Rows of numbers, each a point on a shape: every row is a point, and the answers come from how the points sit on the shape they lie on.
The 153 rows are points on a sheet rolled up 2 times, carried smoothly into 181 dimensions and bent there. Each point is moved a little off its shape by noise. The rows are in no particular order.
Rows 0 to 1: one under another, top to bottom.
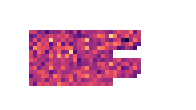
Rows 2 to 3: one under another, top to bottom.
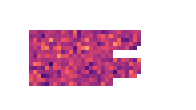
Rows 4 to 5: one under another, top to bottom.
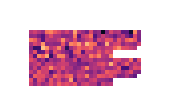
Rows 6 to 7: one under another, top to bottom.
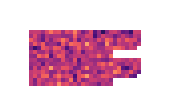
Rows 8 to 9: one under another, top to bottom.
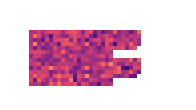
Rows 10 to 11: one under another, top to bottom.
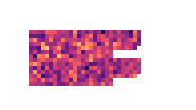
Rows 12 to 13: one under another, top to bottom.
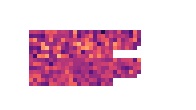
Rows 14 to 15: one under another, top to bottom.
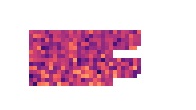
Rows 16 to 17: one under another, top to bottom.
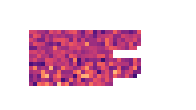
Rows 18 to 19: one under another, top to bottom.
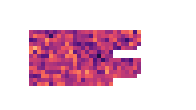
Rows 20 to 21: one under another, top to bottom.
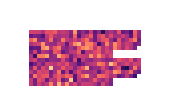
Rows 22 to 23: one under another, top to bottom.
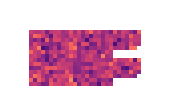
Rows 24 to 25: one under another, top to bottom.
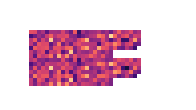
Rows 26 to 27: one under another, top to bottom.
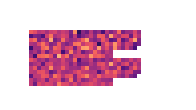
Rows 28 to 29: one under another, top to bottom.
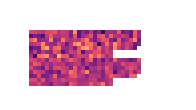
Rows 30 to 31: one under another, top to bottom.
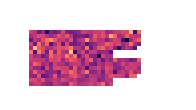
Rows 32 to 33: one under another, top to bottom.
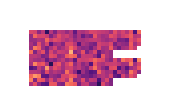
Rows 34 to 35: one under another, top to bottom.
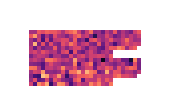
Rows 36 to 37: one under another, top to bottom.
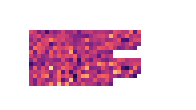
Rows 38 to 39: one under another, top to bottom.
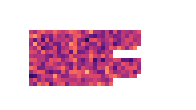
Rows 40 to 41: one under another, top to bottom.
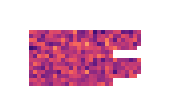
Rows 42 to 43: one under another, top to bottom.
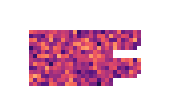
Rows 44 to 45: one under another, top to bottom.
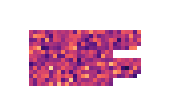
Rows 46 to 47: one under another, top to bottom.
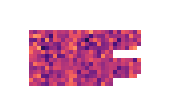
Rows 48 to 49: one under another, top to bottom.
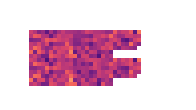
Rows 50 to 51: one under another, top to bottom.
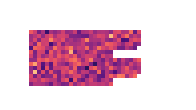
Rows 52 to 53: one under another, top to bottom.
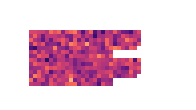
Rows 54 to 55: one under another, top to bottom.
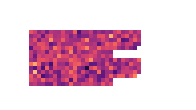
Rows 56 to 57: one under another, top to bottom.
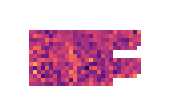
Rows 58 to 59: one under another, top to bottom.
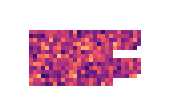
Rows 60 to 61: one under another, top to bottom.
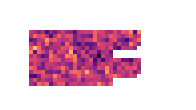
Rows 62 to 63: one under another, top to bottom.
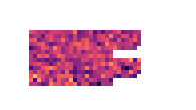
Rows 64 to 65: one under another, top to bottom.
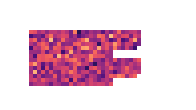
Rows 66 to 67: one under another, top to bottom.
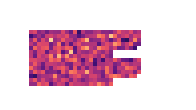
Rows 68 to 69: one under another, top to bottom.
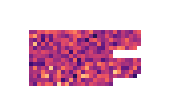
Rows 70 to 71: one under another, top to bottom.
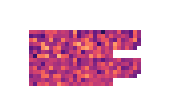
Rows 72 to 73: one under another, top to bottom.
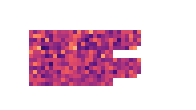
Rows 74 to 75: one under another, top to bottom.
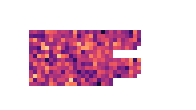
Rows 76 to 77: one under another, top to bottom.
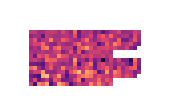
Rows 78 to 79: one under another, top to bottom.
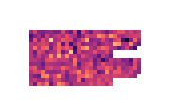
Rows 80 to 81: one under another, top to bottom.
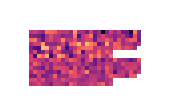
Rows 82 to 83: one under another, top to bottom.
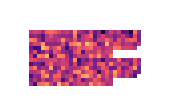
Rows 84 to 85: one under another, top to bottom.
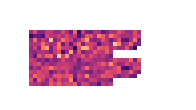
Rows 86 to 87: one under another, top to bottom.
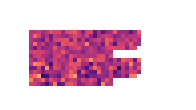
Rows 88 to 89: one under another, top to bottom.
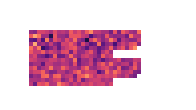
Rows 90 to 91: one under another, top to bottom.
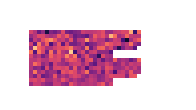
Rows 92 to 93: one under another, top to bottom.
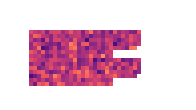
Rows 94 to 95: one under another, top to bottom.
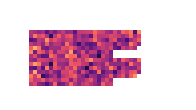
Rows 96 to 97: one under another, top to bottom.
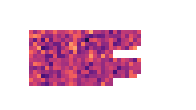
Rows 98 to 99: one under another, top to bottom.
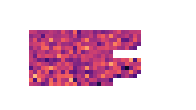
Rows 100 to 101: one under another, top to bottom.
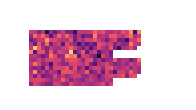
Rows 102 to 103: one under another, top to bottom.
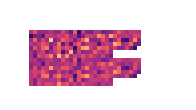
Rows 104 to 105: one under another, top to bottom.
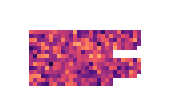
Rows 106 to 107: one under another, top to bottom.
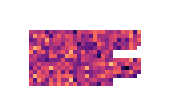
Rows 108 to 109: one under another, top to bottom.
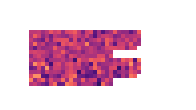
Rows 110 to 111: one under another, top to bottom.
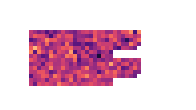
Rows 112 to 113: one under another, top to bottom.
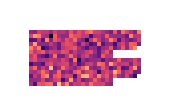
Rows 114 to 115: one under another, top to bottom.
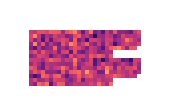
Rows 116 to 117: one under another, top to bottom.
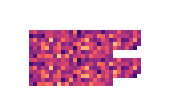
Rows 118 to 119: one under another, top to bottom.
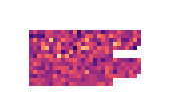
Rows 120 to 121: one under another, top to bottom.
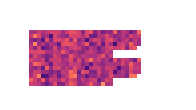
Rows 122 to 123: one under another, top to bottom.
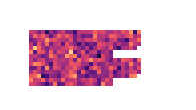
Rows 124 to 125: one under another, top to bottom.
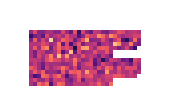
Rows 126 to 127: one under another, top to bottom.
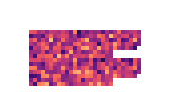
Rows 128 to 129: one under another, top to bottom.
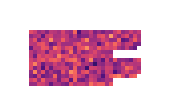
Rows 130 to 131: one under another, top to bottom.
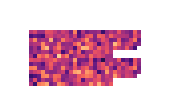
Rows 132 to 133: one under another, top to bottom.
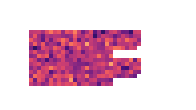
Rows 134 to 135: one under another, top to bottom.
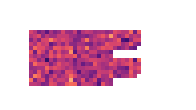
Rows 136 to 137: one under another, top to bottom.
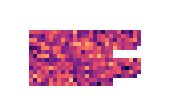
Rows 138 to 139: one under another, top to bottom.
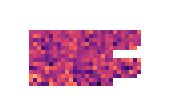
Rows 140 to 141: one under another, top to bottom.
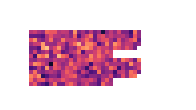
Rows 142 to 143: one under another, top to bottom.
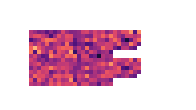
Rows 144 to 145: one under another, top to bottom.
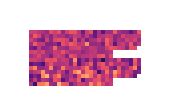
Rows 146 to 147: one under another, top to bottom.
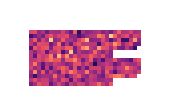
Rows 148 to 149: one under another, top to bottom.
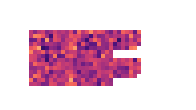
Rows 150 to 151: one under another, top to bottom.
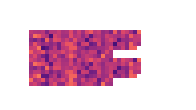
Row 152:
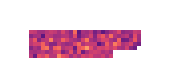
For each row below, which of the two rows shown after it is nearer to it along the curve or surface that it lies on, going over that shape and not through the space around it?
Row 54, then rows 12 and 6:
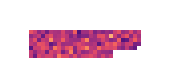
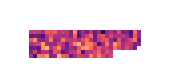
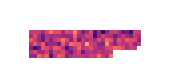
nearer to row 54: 6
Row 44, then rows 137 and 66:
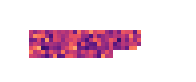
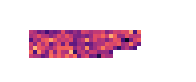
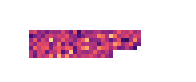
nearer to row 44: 137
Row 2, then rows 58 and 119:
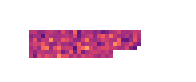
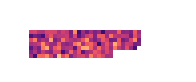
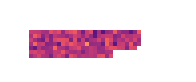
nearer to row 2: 119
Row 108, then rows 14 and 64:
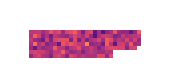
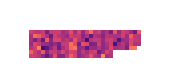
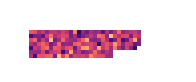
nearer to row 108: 14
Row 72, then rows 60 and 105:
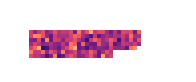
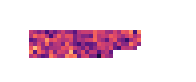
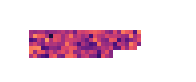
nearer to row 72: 105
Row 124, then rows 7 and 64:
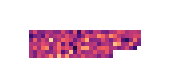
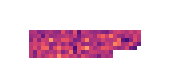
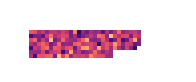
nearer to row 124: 64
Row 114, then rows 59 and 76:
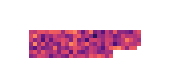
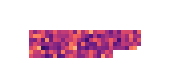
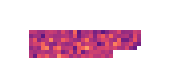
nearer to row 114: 59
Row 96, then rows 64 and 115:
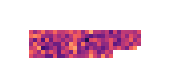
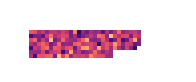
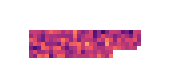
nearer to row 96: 115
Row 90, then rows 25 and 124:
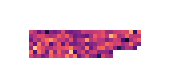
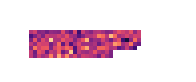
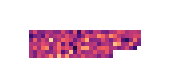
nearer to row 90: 25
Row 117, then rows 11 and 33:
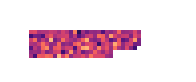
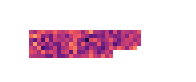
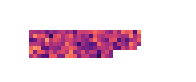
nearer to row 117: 33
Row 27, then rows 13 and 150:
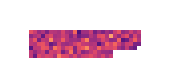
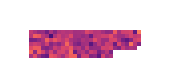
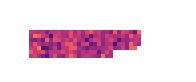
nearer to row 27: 13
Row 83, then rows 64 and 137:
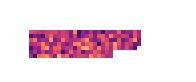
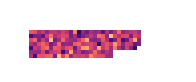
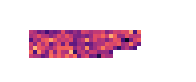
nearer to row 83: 64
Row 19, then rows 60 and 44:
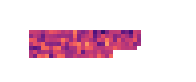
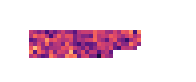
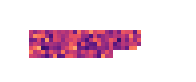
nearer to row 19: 44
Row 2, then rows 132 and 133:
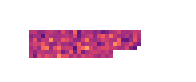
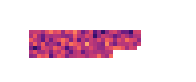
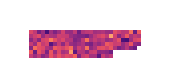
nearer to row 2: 133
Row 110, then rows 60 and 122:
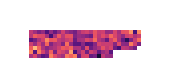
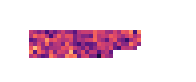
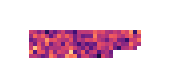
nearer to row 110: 60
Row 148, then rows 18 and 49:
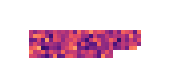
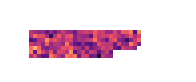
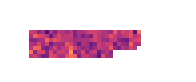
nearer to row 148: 18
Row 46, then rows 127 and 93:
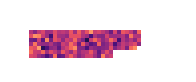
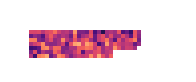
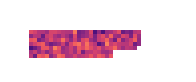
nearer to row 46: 93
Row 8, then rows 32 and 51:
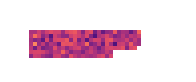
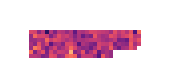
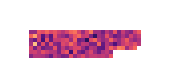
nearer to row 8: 32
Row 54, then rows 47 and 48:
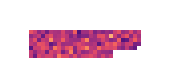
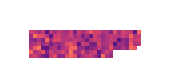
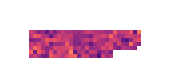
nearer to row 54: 48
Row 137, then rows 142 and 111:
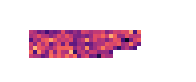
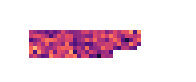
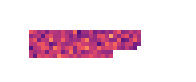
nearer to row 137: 142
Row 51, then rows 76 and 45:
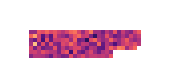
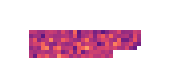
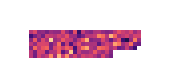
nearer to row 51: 76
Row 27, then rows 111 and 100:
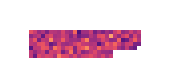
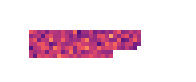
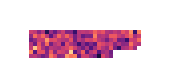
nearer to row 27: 111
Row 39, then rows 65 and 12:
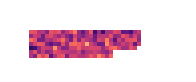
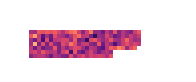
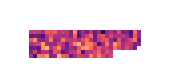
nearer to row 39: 65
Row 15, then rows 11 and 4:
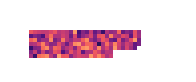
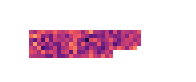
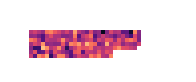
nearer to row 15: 4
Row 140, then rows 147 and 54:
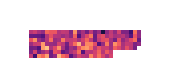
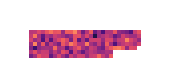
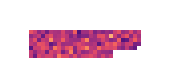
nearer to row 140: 147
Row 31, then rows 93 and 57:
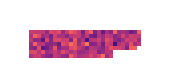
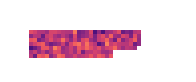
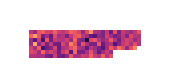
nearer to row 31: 93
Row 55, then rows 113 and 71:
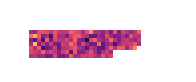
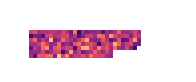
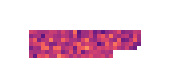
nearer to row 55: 71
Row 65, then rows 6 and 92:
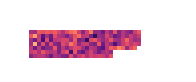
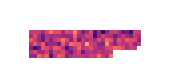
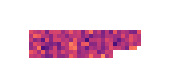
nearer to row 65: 6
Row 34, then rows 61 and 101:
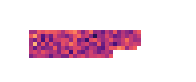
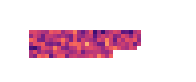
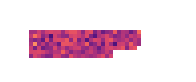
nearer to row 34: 61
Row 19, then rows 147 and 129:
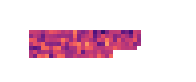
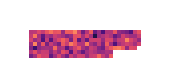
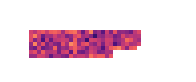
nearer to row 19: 147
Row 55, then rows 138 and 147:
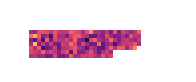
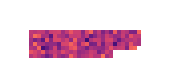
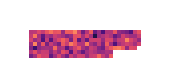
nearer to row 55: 147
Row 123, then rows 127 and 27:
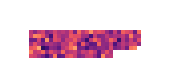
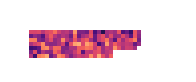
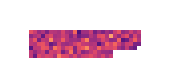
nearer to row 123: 27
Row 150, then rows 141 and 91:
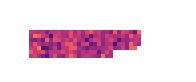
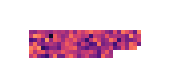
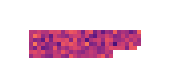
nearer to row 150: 91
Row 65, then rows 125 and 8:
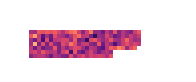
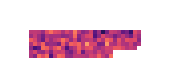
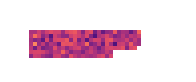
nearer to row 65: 125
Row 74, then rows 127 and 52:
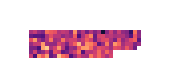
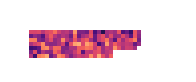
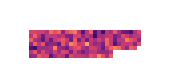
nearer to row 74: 127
